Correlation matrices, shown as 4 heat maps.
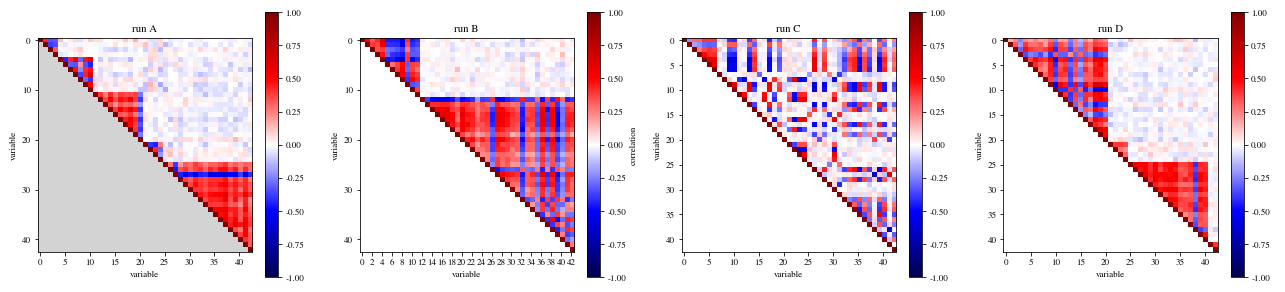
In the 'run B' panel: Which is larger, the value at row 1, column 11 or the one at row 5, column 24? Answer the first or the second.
the second
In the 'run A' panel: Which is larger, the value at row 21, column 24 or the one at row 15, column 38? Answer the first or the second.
the first
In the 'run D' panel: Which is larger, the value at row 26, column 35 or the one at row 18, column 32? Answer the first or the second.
the first
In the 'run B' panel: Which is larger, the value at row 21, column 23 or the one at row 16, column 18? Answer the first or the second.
the second
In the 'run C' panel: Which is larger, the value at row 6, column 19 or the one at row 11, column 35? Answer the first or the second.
the second
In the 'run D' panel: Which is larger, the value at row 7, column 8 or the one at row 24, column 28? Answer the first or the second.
the first
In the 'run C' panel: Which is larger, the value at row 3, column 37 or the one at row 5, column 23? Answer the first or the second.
the second
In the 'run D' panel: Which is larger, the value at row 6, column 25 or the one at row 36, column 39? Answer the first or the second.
the second
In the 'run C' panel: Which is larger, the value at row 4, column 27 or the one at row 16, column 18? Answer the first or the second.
the first
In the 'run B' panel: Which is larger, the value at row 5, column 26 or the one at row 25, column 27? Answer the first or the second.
the second
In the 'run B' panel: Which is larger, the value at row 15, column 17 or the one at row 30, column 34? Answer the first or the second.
the first
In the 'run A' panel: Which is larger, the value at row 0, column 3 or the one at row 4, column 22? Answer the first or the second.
the second
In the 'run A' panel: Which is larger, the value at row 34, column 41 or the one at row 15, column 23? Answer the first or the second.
the first
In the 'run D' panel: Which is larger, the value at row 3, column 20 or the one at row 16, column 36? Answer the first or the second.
the second
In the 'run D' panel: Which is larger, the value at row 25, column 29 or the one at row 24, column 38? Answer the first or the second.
the first
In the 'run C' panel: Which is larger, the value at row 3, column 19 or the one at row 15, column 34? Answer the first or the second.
the second
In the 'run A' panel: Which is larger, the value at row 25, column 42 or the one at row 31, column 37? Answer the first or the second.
the second
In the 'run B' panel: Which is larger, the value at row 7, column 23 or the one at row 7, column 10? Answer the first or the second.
the second
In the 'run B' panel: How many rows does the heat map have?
43
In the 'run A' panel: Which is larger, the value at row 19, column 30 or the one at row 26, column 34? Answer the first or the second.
the second
